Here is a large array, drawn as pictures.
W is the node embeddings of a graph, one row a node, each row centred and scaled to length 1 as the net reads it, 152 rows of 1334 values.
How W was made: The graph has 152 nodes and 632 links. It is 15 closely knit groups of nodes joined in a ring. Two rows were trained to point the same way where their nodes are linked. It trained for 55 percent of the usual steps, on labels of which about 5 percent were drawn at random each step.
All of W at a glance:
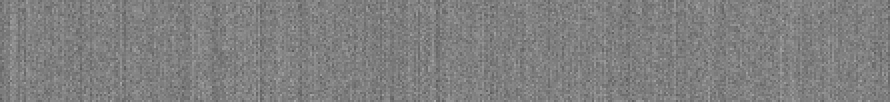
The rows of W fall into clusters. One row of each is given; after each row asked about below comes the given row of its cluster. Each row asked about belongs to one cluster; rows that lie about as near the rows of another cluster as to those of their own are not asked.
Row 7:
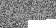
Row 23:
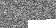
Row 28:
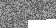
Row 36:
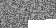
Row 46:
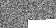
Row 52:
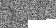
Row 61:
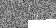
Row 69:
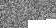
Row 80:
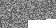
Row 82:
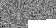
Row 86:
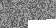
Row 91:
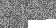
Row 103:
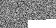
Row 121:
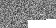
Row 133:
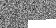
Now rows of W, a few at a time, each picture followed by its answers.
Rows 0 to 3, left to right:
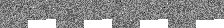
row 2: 69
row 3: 103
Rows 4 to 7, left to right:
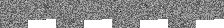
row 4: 80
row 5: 36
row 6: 46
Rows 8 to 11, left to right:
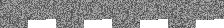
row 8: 91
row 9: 133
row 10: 133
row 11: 7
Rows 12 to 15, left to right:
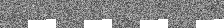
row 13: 52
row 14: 7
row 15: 121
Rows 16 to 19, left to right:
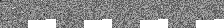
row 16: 52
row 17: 52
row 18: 121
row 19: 121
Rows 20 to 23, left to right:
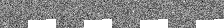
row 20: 91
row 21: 69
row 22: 86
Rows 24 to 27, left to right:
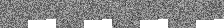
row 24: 61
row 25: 69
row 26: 7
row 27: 80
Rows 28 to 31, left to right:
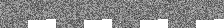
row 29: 82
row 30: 46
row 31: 52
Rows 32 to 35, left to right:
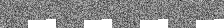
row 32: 61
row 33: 80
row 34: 133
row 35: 61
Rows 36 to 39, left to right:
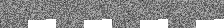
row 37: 121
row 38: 28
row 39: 69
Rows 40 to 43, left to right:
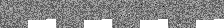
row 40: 7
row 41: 46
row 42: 46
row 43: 80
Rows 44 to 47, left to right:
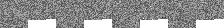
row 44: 23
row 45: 86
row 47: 52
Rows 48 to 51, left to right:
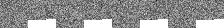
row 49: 23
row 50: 80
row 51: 61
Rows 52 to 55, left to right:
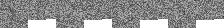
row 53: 23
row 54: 103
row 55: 28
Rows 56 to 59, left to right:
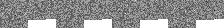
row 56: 80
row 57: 133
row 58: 80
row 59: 52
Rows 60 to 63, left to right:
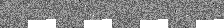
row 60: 91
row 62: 36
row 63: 46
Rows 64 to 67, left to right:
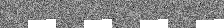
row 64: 28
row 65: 36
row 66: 23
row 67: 61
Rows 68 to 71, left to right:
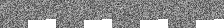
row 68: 46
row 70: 52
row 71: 28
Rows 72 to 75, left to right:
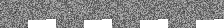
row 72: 86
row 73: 28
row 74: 28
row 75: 86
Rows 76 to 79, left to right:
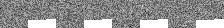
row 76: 61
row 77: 52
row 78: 82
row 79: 121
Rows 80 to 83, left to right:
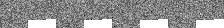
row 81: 69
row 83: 80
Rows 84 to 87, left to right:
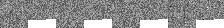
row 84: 91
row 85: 121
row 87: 103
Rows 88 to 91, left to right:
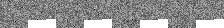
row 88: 23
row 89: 86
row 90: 82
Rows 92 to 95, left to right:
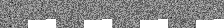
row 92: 82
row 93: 133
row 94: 46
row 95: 36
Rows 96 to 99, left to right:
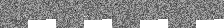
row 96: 82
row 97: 86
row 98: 133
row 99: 86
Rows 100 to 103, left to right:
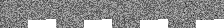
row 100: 103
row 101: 46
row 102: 28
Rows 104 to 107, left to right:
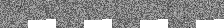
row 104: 121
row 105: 86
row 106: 36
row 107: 103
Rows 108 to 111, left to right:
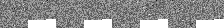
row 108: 61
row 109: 86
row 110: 80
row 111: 133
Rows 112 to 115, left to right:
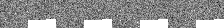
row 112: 80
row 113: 86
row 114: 7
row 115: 103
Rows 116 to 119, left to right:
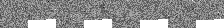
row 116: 61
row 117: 121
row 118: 23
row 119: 61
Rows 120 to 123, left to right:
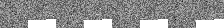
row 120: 28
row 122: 28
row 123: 69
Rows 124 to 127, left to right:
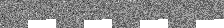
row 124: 103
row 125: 46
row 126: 69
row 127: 23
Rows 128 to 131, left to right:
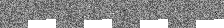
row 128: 80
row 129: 52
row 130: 52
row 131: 103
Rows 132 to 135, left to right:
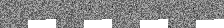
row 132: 82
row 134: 121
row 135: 61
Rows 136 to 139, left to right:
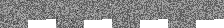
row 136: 23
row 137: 7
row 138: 133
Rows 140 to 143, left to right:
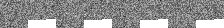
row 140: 133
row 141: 91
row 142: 121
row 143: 121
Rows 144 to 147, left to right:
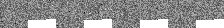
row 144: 61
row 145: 28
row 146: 52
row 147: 61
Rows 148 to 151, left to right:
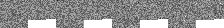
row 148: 52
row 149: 7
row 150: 36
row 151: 121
